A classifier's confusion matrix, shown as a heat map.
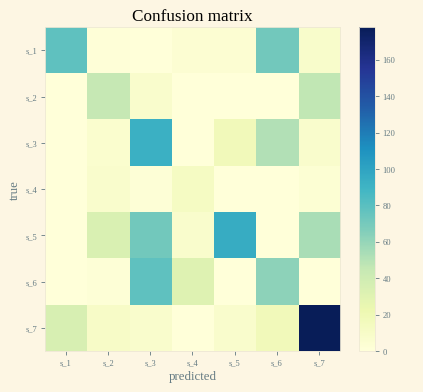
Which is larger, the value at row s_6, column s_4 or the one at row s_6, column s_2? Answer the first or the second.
the first
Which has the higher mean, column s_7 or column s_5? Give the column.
s_7
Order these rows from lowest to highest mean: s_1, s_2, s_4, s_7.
s_4, s_2, s_1, s_7
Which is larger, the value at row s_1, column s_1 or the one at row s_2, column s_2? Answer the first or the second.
the first
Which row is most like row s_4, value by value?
s_2
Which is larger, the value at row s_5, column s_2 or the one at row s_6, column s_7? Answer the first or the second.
the first
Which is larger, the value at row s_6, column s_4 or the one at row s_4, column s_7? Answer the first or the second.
the first
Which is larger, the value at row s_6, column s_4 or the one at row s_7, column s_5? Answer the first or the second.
the first
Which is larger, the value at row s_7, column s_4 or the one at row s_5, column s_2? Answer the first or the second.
the second
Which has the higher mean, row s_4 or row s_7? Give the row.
s_7
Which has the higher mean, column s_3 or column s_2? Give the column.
s_3
